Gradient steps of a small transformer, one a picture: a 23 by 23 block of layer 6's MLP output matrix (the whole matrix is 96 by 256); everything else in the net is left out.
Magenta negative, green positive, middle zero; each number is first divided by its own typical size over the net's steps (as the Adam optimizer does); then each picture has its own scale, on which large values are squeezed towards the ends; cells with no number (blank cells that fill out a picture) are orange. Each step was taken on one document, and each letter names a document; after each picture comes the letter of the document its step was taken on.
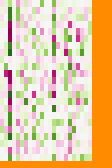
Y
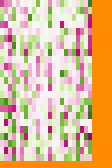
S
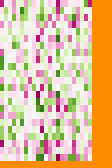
Y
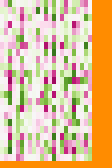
Y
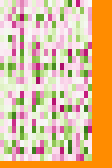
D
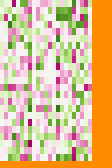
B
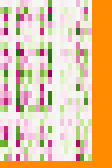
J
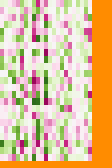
D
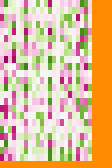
S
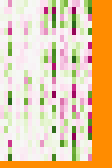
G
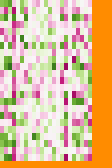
S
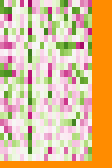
B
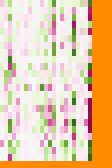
G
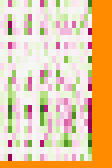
G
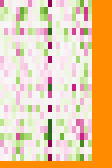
J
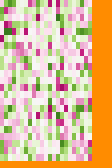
B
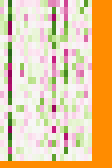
Y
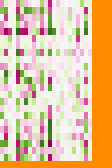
J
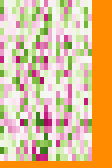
D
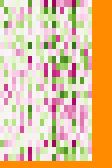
B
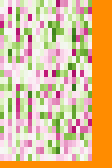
B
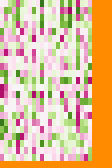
S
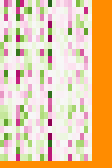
J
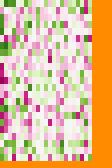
S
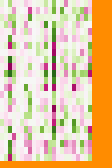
G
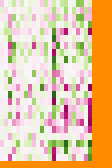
G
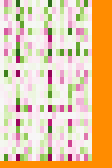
J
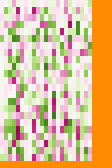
D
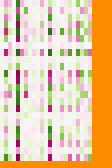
J
